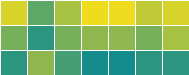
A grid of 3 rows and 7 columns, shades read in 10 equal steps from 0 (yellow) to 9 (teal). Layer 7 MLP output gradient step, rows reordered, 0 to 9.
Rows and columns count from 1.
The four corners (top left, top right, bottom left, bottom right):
1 1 8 8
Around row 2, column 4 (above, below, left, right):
0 9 5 4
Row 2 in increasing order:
3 4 4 5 5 5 8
